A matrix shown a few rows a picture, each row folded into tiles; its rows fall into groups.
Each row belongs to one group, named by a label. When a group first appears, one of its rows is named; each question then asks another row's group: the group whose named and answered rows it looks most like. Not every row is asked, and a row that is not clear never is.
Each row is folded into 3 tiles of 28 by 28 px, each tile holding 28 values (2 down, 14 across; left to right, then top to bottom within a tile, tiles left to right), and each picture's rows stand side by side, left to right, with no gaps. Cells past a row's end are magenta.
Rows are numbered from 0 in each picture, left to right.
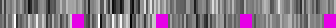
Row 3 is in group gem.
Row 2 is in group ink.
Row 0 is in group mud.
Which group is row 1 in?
mud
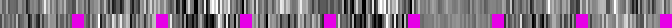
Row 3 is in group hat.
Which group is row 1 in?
mud
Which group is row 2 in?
ink
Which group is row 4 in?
ink
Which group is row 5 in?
gem
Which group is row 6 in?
ink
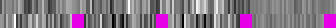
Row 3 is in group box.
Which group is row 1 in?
ink
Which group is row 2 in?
hat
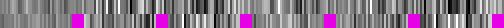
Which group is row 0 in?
gem
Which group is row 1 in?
box
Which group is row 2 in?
mud
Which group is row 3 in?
gem
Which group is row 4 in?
box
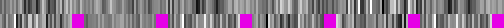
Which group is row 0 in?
mud
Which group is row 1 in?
gem
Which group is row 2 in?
mud
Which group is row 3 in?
hat
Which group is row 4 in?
box
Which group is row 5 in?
mud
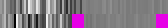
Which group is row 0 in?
hat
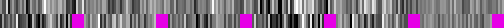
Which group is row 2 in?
ink
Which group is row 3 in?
ink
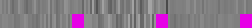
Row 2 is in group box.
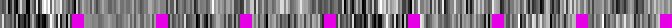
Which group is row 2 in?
ink
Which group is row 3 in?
hat
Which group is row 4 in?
ink
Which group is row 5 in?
box
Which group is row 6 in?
mud
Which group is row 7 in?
mud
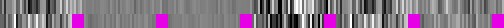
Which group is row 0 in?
mud
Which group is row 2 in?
gem
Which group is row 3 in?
ink
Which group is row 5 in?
gem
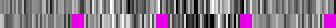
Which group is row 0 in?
box
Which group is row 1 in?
gem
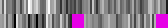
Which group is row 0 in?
hat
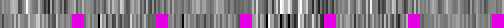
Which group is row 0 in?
gem
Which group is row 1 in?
hat
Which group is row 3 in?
hat
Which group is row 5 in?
gem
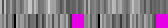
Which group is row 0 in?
hat
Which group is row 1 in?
hat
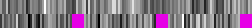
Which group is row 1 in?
hat
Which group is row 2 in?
mud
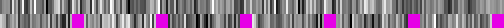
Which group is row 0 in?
box
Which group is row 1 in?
gem
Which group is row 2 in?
ink
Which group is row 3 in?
box
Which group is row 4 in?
hat
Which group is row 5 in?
mud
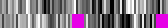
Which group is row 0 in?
gem
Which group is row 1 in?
ink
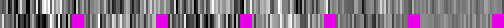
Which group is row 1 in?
mud
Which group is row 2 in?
ink
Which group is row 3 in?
gem
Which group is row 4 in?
ink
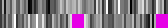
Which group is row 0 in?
mud
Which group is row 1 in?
box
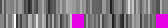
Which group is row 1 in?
ink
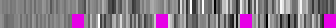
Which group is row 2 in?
box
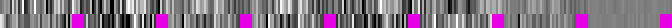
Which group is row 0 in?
box
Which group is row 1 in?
ink
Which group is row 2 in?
hat
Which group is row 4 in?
ink
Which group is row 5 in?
mud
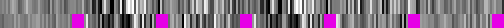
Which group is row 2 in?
hat
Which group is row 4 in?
box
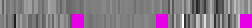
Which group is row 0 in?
hat
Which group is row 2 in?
mud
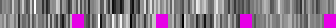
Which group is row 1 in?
mud
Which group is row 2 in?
hat
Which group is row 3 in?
gem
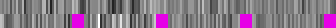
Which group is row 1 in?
mud
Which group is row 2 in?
box
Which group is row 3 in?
box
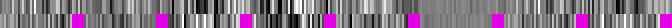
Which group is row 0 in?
box
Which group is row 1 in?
ink
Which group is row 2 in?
mud
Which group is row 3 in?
ink
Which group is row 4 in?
hat
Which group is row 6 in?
box
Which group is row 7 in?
mud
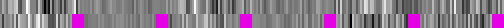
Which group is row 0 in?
gem
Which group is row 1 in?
gem
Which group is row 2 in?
gem
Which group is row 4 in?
hat
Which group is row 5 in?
box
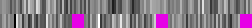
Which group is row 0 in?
hat
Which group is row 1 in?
mud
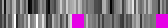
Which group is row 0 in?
mud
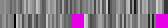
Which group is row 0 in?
hat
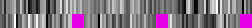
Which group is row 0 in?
mud
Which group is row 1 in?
hat
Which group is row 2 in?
ink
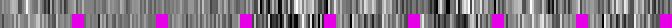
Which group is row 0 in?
gem
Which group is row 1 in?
hat
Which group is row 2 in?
box
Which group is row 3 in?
ink
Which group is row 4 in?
hat
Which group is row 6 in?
gem
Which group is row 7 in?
hat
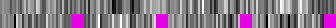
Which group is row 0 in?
hat
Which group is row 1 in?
mud
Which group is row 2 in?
box
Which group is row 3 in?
hat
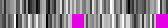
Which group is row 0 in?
mud
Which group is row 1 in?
gem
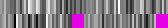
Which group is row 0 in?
hat
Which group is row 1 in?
box
